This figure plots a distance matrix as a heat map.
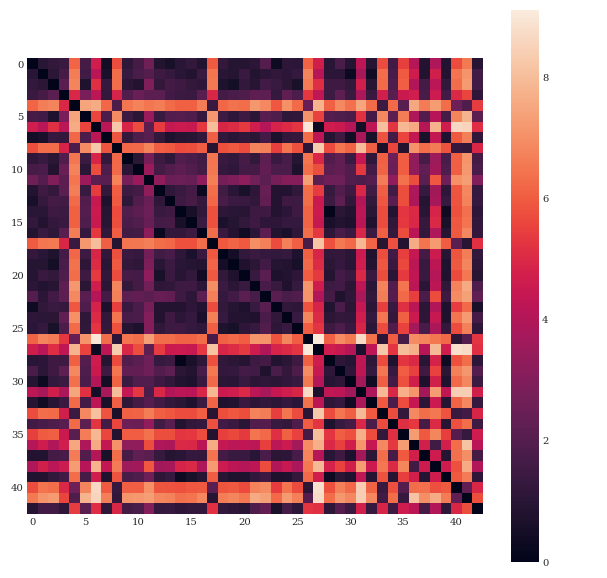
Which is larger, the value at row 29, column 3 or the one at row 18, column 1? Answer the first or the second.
the first
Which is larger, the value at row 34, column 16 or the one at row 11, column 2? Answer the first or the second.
the second
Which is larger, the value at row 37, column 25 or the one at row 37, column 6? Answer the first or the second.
the second
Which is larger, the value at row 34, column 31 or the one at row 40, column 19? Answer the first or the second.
the second
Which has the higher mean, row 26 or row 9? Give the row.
26
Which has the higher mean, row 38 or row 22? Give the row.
38
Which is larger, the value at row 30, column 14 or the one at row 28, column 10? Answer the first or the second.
the second
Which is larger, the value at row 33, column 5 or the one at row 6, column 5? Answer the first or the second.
the first
